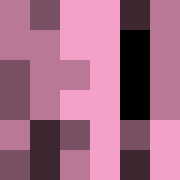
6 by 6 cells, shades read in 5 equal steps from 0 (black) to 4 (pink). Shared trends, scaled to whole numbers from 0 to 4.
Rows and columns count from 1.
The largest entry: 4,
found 11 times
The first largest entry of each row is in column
3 3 4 3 4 4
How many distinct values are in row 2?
3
